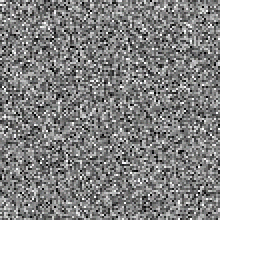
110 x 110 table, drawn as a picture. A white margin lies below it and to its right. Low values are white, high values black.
There is no seam. No single row or column stands out from its neighbours. Overall the values sit about 50% of the way up the scale. The texture is fine-grained noise. The values follow a bell shape.
